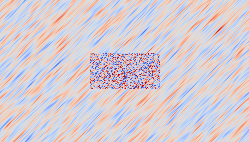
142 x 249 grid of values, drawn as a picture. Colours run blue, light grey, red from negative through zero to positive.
Mirror symmetry: none. Odd patch: rougher, in the centre. Slope: none. Average level on the scale: 50%. Roughest part: centre.
